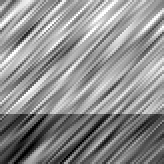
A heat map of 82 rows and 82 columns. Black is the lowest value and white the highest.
The bottom left is the ninth with the lowest average. The top part is higher, up to a seam about 70% of the way down. The grain runs diagonally up to the right.
